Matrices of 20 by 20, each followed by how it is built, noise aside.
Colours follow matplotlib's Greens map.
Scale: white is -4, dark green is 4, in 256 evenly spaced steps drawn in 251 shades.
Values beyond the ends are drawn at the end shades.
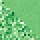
lower triangular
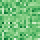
low rank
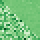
lower triangular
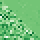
lower triangular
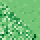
lower triangular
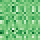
low rank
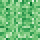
low rank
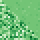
lower triangular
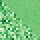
lower triangular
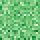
low rank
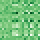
low rank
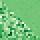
lower triangular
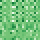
low rank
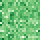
low rank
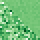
lower triangular
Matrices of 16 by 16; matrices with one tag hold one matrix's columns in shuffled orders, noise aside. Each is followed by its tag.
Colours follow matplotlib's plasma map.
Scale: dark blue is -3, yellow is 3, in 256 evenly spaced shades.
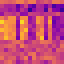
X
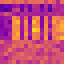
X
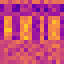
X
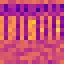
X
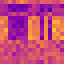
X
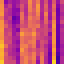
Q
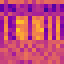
X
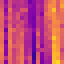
Q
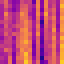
Q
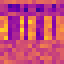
X
